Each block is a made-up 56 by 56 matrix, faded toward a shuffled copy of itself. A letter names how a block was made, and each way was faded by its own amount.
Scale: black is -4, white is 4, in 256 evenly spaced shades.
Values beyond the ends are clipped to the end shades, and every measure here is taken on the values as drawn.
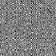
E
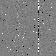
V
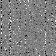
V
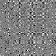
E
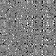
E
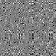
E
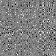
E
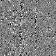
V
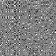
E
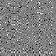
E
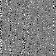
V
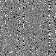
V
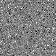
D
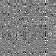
E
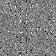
D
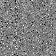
D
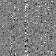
V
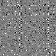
E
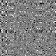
E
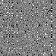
E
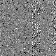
V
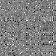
E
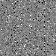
D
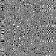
E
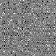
E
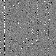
V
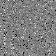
D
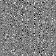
V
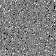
D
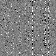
V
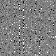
V
